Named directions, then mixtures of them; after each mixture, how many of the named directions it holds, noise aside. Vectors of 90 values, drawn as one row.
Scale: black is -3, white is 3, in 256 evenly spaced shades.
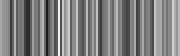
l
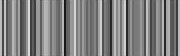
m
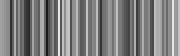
one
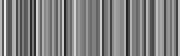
two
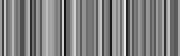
one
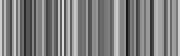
two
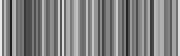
two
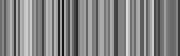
two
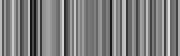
one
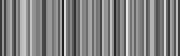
two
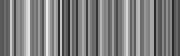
one
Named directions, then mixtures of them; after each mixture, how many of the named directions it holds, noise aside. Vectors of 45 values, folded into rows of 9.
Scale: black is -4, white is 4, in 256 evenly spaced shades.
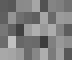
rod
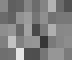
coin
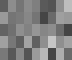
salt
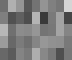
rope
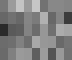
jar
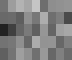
one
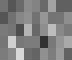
two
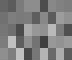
three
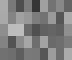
three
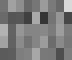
one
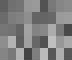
three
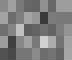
two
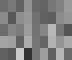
two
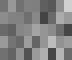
one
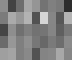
one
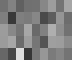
three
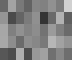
three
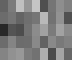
two
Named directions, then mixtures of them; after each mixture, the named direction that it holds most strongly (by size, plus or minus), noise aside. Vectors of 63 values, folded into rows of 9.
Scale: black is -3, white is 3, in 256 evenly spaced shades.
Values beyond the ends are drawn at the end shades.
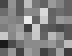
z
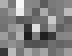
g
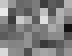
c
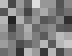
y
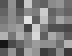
z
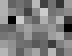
c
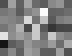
z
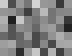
y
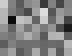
c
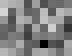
c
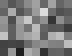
z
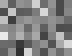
y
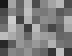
z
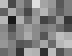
y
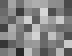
z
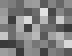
z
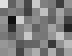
y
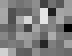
c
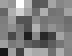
g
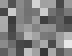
y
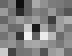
g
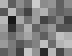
y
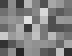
z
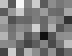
g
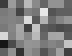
z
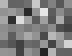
y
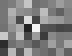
z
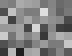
z
